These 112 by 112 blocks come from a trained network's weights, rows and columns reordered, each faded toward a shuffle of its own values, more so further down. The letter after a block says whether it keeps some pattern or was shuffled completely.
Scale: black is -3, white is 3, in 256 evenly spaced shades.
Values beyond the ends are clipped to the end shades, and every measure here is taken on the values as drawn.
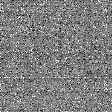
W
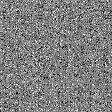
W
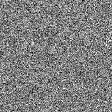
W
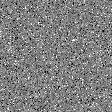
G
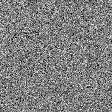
G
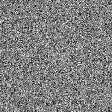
W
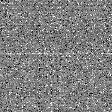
W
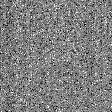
W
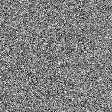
W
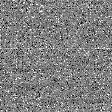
W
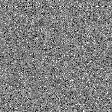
W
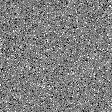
G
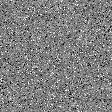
G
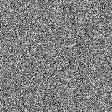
W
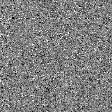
W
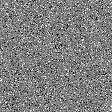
G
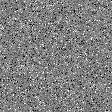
G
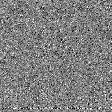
W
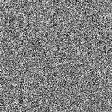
W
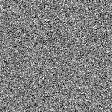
W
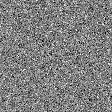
G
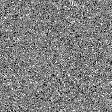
W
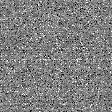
W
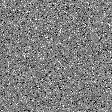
G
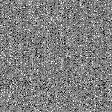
W
